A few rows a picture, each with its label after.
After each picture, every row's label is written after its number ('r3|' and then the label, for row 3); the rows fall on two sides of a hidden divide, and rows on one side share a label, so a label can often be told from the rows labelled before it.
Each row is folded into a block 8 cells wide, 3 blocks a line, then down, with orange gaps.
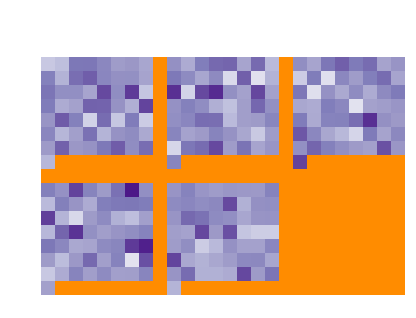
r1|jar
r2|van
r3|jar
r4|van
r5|jar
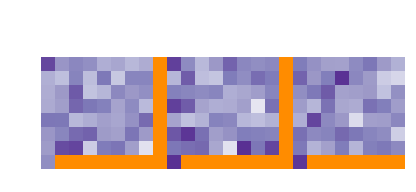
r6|jar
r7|jar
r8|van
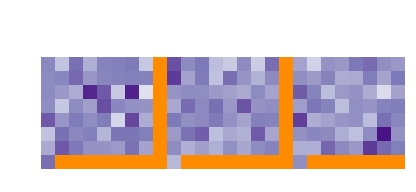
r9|jar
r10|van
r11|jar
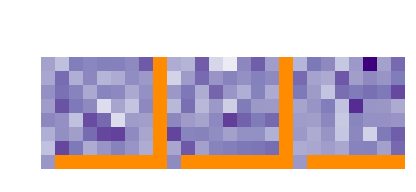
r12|jar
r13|jar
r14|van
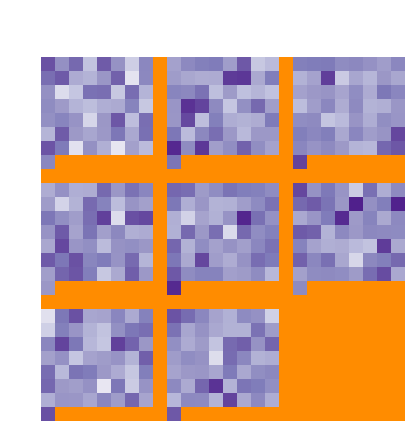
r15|van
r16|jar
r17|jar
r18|jar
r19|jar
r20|jar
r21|jar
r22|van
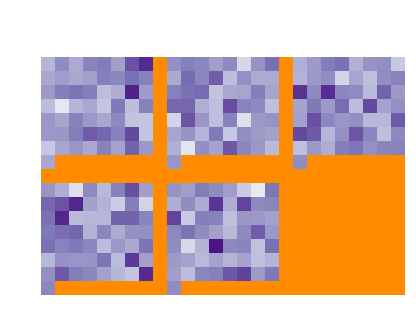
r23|jar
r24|van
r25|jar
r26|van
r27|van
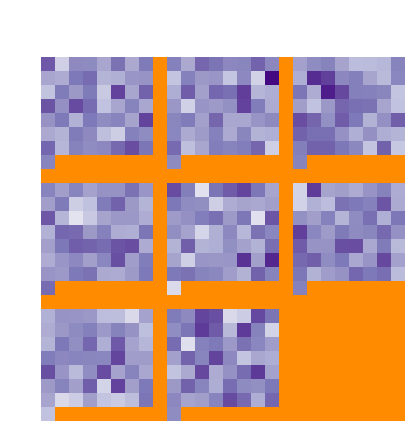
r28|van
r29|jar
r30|jar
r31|van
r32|van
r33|jar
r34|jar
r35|van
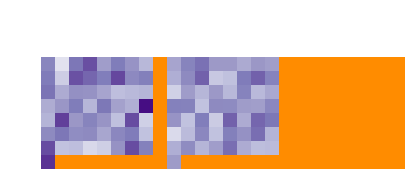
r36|jar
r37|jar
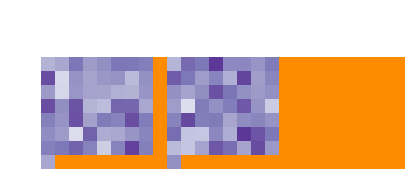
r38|van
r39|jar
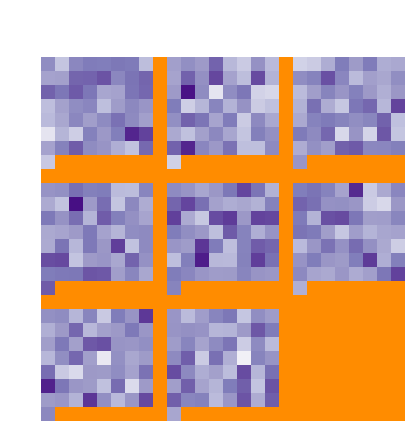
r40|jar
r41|jar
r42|jar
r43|jar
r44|van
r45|van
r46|jar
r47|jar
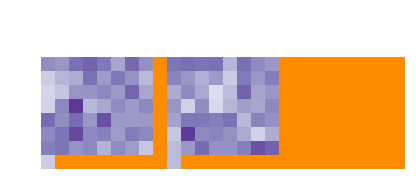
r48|jar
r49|van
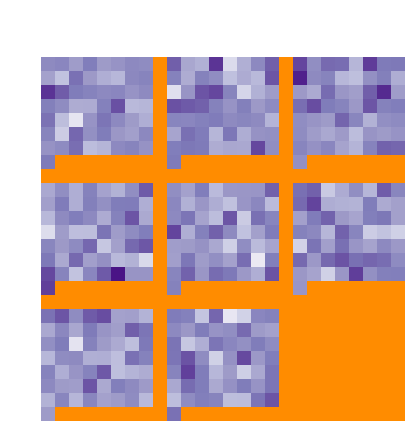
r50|jar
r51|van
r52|van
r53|jar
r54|van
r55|van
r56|jar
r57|van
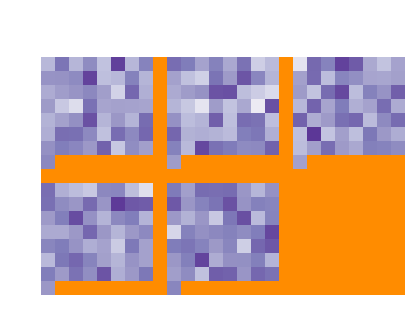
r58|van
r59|jar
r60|jar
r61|jar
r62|jar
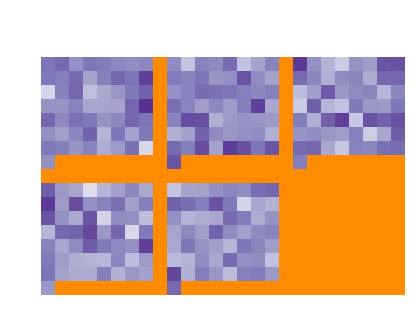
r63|jar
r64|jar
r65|van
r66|van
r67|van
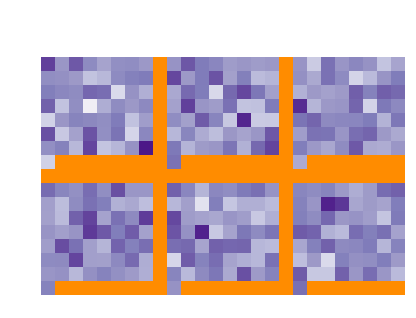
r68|van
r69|van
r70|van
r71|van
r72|van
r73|van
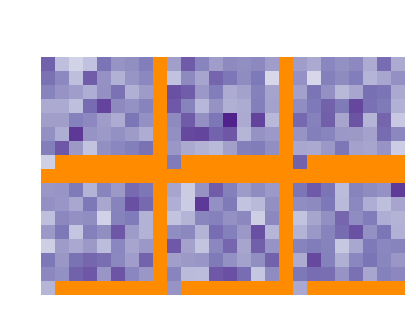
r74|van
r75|jar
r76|jar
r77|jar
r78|jar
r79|van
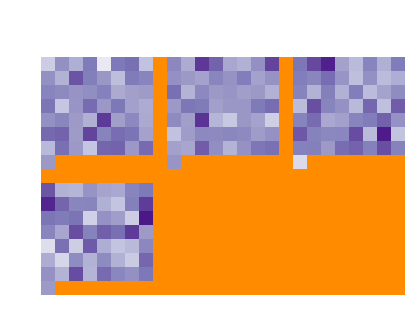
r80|jar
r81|van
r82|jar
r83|van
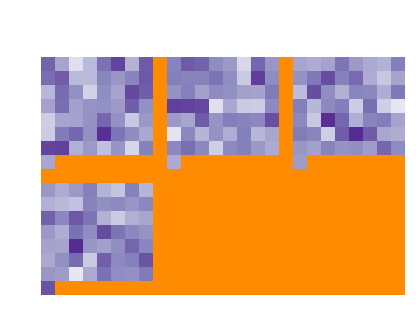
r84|van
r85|van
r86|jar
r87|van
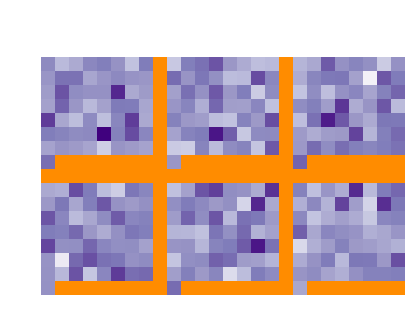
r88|jar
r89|jar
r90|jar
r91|jar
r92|jar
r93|van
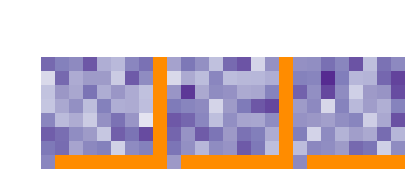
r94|jar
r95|jar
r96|jar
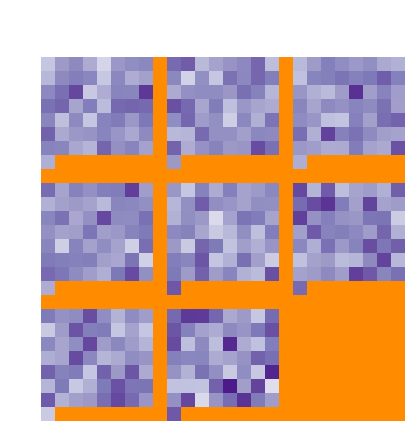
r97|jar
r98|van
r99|jar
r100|jar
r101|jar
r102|van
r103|jar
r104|van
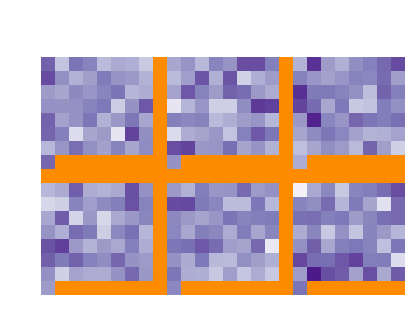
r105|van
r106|jar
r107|van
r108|jar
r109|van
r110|jar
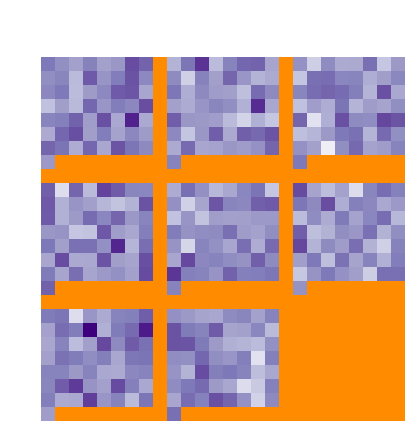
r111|jar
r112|jar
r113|jar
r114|van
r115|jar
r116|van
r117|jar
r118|van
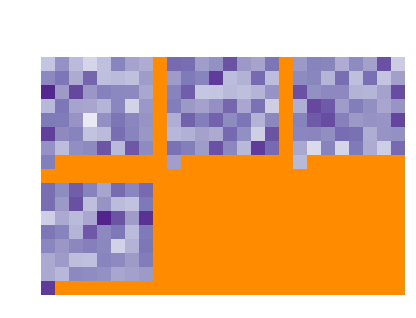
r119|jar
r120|van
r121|van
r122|van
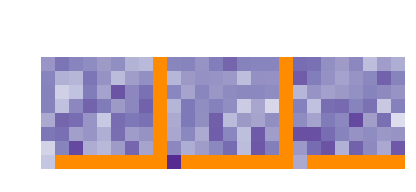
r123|van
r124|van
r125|jar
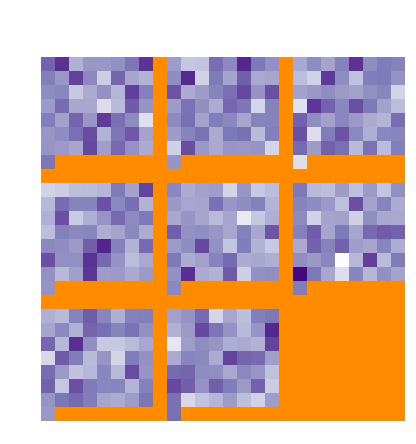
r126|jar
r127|van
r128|jar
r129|jar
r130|van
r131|van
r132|jar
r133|jar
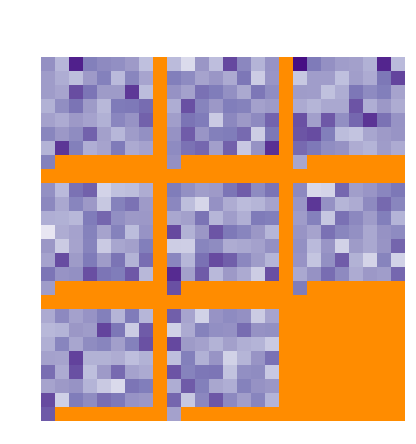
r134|jar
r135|van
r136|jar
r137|jar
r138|van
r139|jar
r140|jar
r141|jar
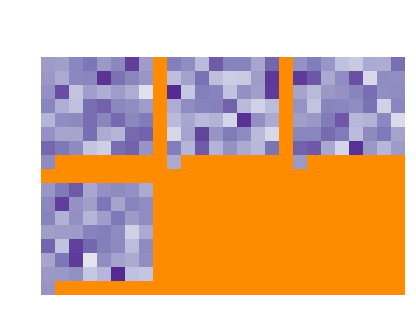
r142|jar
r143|van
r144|van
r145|van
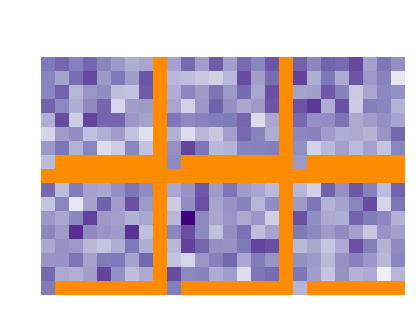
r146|van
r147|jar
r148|van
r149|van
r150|jar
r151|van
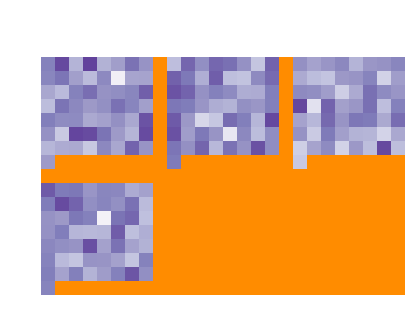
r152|van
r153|jar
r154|van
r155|van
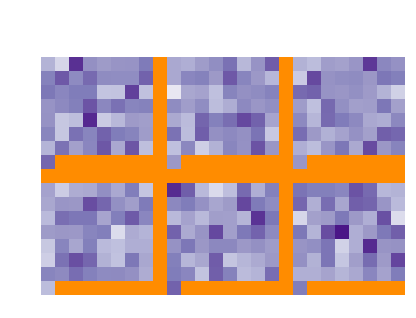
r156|jar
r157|jar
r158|jar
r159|jar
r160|van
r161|van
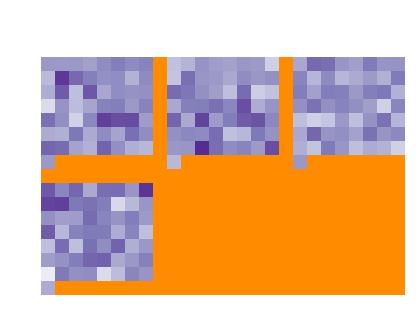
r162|jar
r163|jar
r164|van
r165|van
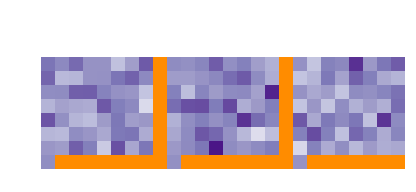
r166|jar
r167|van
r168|jar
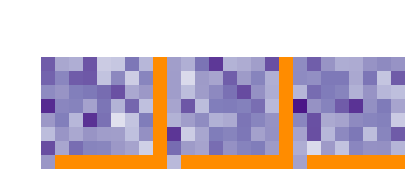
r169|van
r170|jar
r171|van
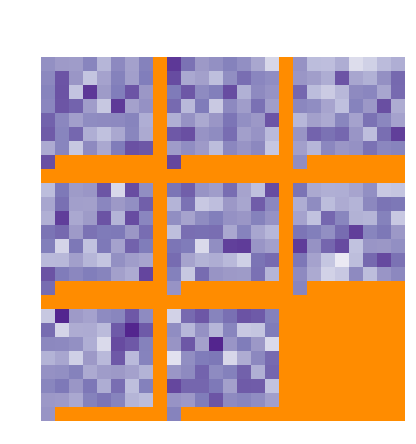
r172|jar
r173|van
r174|van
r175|jar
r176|jar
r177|van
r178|jar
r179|jar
